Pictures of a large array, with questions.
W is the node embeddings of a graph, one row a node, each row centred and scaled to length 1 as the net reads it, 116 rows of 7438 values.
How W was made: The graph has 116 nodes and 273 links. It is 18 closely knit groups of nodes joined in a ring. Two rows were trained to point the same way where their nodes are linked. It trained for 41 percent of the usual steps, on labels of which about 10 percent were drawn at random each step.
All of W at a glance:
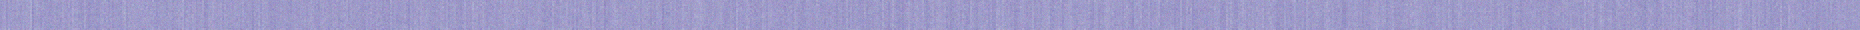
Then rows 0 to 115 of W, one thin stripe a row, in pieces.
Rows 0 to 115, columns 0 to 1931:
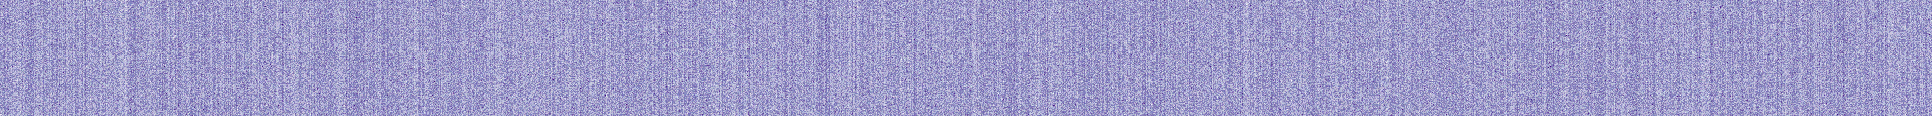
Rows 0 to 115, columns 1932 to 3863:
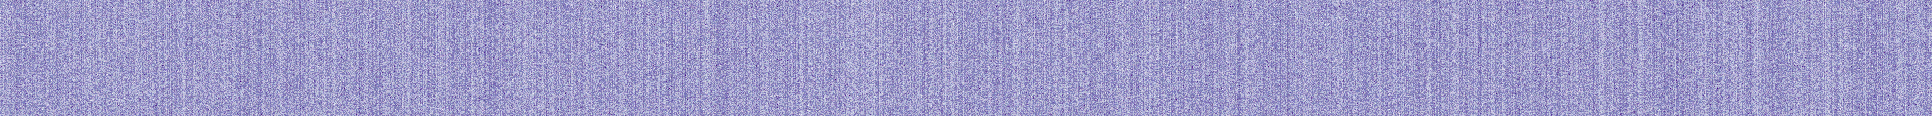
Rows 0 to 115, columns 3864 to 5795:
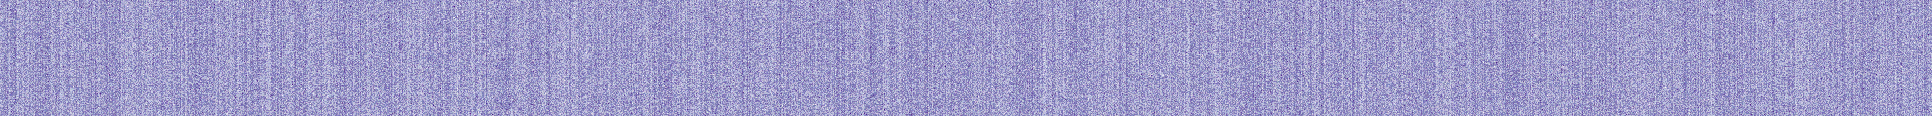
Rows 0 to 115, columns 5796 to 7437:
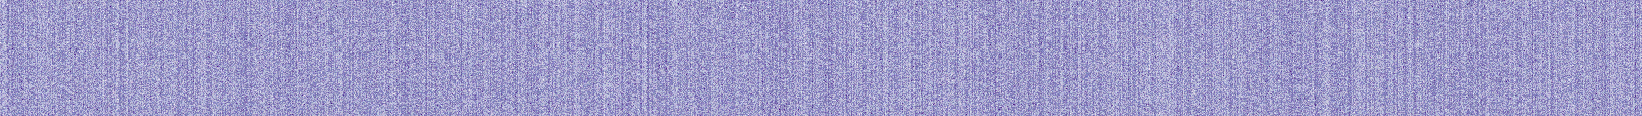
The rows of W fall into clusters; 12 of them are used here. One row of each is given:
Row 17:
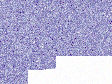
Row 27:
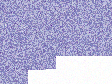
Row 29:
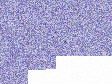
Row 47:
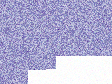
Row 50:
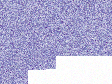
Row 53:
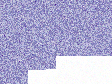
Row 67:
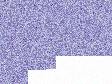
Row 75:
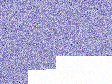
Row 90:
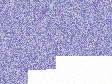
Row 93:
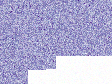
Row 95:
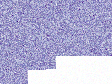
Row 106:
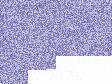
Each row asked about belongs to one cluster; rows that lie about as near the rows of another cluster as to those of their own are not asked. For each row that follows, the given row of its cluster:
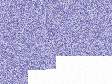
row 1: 67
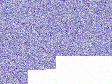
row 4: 53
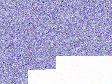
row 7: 50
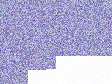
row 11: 47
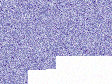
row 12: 90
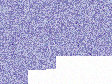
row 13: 93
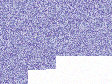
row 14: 75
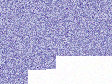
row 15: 17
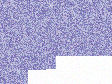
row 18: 90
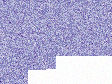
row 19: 90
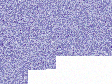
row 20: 106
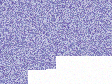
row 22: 95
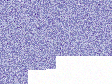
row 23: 53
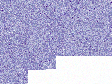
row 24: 27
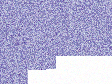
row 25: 47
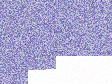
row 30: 50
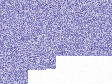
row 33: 106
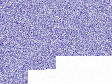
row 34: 106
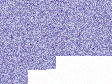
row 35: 47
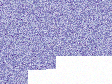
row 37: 17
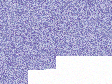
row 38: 29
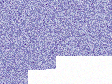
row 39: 50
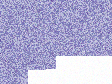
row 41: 50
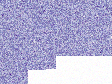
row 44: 75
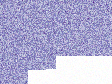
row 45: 75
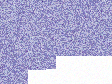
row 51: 17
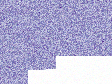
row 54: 53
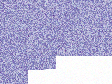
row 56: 27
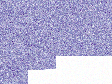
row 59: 53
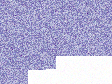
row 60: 29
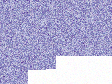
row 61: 90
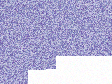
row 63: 106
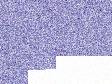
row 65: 29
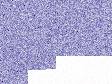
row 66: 75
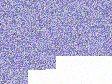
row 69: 29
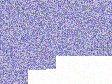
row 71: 106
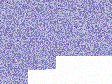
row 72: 50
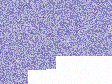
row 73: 95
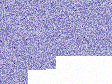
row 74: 47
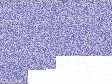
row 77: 93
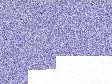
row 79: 75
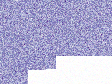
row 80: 75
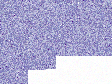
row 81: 27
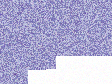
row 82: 95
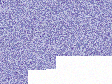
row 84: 93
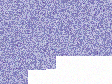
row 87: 93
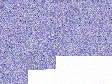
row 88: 27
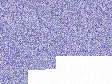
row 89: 29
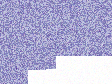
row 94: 95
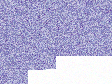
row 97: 29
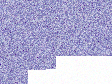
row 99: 47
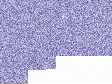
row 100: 90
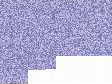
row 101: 50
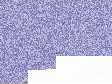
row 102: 75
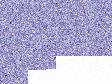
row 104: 95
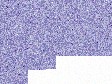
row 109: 27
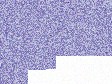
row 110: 47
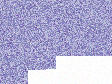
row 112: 67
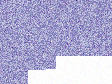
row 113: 53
